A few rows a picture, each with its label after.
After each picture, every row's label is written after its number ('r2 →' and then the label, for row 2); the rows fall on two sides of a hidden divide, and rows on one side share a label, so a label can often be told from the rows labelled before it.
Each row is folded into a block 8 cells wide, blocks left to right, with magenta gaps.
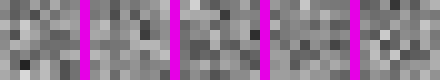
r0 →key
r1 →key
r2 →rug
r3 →key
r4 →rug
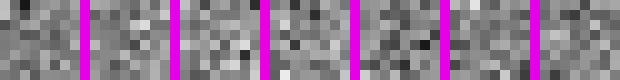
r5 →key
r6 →key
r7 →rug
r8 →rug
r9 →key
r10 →key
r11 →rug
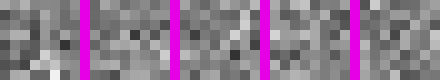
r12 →key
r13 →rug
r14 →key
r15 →key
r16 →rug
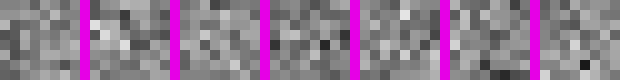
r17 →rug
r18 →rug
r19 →rug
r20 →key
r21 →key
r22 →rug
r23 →rug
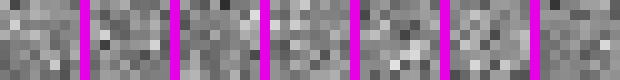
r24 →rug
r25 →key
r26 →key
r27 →key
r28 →rug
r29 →rug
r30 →rug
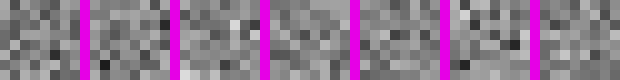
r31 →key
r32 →key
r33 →key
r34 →key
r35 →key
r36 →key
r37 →key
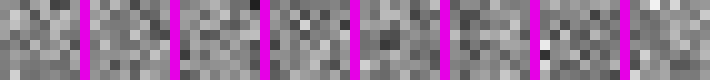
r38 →rug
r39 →key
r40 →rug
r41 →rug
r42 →key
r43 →key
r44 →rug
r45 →key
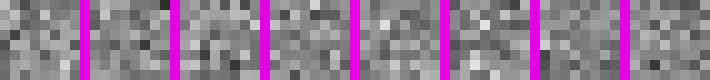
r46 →rug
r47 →rug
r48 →rug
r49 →key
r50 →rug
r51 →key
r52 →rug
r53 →key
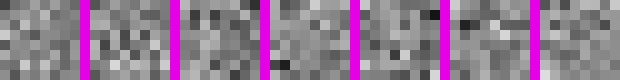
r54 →rug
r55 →rug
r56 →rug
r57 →key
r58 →key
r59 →key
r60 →key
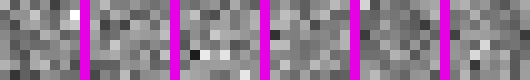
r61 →key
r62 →rug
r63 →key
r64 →rug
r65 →key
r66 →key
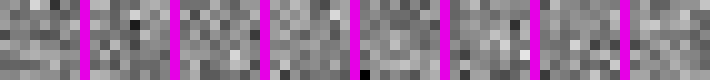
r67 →rug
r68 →key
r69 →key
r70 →key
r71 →rug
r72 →rug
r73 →rug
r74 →key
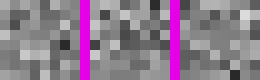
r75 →key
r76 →key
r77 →rug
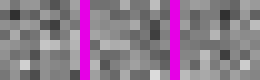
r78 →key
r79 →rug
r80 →key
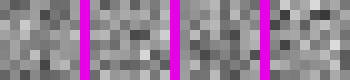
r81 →rug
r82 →rug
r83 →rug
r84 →rug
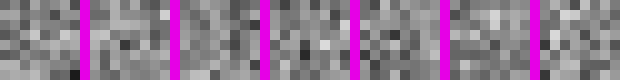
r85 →rug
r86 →key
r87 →key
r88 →key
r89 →rug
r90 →rug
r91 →rug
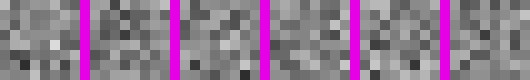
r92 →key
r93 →rug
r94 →key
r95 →key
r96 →key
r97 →key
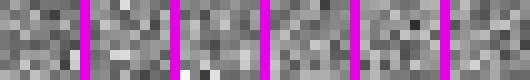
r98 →rug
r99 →rug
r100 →key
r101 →key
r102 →key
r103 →rug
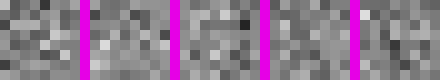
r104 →key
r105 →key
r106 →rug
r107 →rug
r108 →key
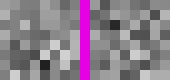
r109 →key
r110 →key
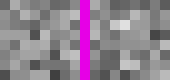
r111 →rug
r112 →key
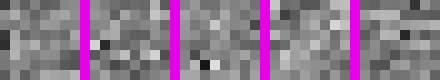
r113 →rug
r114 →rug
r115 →key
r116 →key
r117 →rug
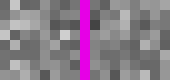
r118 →rug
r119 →key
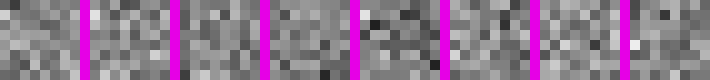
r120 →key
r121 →key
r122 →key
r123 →rug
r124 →key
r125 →rug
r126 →rug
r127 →rug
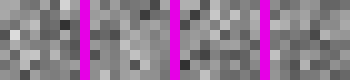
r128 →rug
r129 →key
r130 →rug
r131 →key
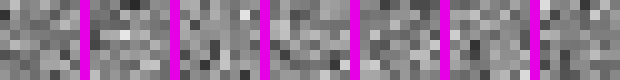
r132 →rug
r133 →key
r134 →key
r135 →key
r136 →key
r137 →key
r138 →key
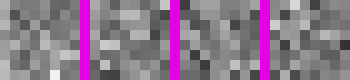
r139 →key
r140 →key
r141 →key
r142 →key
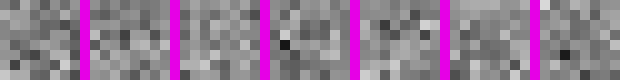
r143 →key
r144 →key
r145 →rug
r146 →rug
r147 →key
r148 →rug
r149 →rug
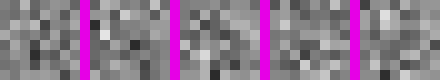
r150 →key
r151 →rug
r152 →rug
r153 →key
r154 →rug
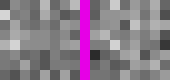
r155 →rug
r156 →rug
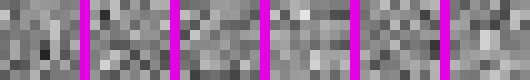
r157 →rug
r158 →key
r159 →rug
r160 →key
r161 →key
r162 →rug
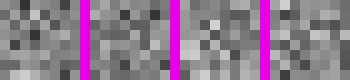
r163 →key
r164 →rug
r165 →key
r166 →key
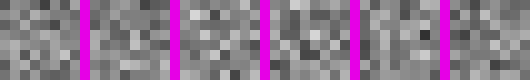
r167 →rug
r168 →key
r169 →rug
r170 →key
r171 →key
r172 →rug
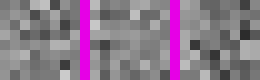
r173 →rug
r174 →key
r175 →key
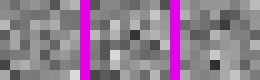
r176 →rug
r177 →rug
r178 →key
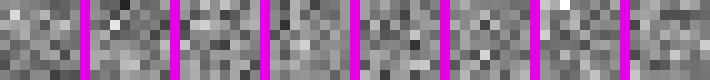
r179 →rug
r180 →key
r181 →key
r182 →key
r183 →key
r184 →rug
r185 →key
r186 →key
